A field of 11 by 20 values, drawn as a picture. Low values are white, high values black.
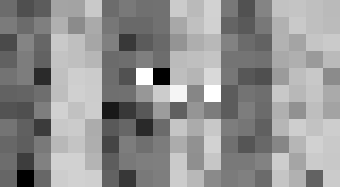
The centre is the roughest part. Stripes running up and down repeat 3 times from left to right. In the centre lies a patch that is rougher than the rest.
